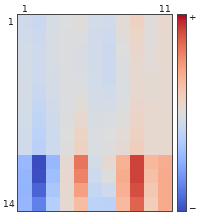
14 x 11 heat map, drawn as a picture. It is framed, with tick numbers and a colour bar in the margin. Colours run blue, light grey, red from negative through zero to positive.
The bottom left is the ninth with the lowest average. Streaks run downward. The ninth with the highest average is the bottom right. A horizontal seam about 70% of the way down splits the table, and the top part is calmer.
